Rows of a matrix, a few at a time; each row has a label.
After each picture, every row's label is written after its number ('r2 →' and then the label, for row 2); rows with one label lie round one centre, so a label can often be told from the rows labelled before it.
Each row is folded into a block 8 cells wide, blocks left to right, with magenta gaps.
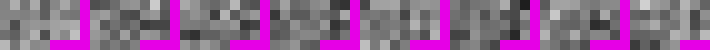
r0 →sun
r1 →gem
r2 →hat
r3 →hat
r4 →sun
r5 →hat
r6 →gem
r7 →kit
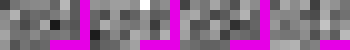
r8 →gem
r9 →kit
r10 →gem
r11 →sun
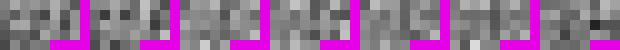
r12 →kit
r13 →kit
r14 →sun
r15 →sun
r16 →sun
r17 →sun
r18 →gem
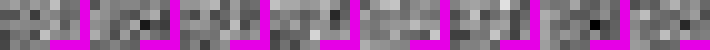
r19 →kit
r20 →gem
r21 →kit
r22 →kit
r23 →sun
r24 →kit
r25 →gem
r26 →gem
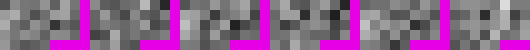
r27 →gem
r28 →hat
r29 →gem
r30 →hat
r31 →gem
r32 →kit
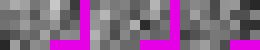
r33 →kit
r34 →gem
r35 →hat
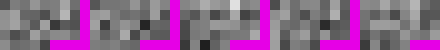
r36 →gem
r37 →gem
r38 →kit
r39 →gem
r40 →kit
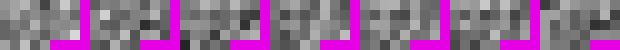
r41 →sun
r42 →gem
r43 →kit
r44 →kit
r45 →kit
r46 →kit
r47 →gem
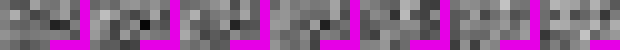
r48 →gem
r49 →gem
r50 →gem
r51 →gem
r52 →hat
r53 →kit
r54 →kit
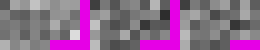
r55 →sun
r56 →gem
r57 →gem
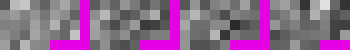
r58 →sun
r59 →gem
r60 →gem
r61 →hat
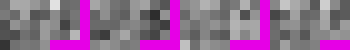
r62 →kit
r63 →hat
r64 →sun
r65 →kit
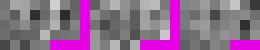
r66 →kit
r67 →sun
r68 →kit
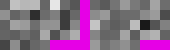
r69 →kit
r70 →gem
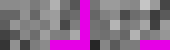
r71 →kit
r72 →kit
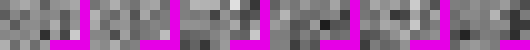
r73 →sun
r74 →sun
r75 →kit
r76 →gem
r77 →kit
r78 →hat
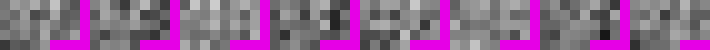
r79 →kit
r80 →hat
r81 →sun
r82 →hat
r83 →kit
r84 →sun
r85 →hat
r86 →kit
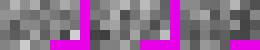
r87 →sun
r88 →kit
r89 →hat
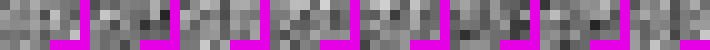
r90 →sun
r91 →gem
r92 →sun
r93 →kit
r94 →kit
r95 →hat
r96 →gem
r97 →sun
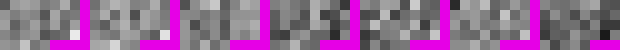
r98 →sun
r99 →sun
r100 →sun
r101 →hat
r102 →kit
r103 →sun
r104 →hat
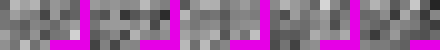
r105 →sun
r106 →kit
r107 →sun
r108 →kit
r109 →hat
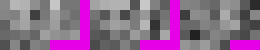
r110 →kit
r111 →kit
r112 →hat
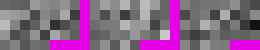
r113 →gem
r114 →kit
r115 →hat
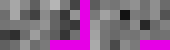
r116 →hat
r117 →gem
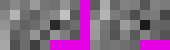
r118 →gem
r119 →gem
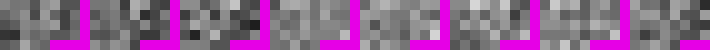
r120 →hat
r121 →hat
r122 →hat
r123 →sun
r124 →sun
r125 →kit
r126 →sun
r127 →hat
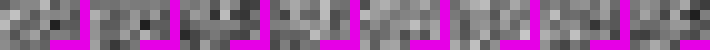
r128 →gem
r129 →gem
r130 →hat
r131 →kit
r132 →sun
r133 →sun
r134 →gem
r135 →hat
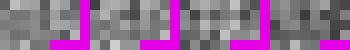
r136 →sun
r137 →sun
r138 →kit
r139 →hat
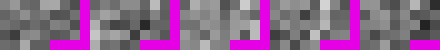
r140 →hat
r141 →gem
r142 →sun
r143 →kit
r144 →hat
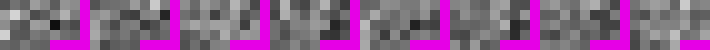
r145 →gem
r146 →gem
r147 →kit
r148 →hat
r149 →gem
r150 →hat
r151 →hat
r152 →kit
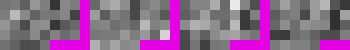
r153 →gem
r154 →sun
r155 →kit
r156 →hat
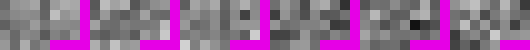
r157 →sun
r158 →sun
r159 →sun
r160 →hat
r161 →gem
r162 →kit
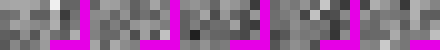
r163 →kit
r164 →sun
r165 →hat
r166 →hat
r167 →sun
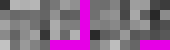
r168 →sun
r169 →hat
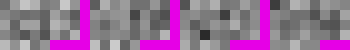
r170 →sun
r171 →sun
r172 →sun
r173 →sun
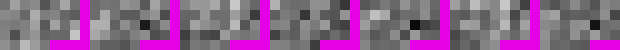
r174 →sun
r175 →gem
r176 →kit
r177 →hat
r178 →gem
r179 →kit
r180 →gem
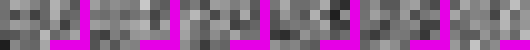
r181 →kit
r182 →kit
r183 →gem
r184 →hat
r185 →hat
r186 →sun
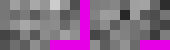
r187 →kit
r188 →hat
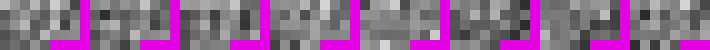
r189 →kit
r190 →kit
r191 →kit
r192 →kit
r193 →sun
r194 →hat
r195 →gem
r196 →kit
